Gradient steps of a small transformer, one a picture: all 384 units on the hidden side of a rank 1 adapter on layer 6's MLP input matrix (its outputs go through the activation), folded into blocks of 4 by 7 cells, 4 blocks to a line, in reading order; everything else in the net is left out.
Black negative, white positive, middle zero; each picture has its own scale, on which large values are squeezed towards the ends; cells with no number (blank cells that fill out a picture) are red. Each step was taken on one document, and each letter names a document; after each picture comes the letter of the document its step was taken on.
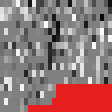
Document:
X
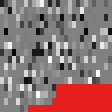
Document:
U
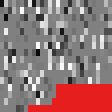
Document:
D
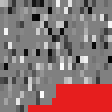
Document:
D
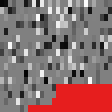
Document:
U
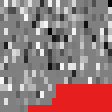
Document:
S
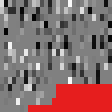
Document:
D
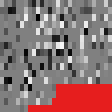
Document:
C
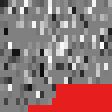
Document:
C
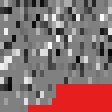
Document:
S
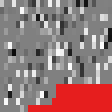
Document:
D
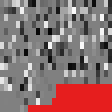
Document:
S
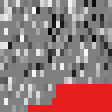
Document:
X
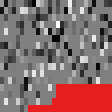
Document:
D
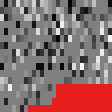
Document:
X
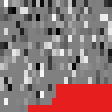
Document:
S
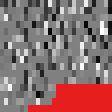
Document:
X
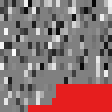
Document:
X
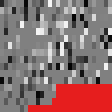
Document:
C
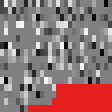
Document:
C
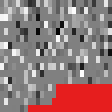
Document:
X
